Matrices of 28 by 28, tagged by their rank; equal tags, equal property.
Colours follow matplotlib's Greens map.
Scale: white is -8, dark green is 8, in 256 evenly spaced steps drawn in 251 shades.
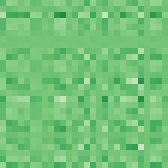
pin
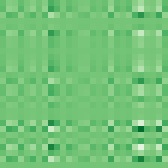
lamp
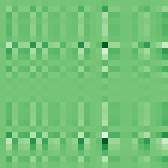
lamp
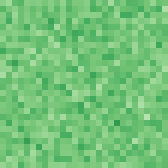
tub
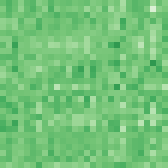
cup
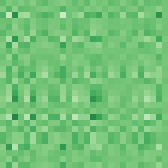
pin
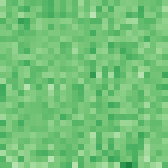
cup
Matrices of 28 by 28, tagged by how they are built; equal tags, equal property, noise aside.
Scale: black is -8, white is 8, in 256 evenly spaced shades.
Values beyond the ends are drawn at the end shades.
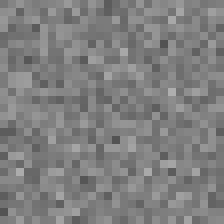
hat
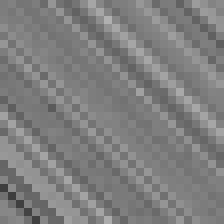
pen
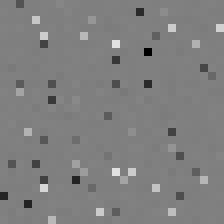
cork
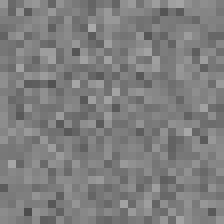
hat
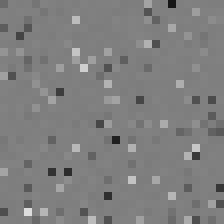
cork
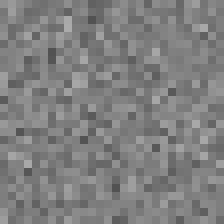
hat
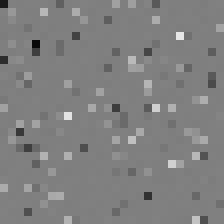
cork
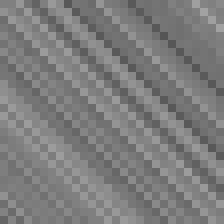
pen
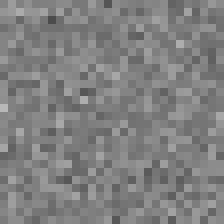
hat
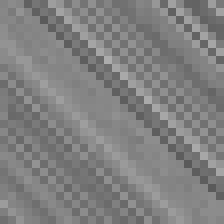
pen
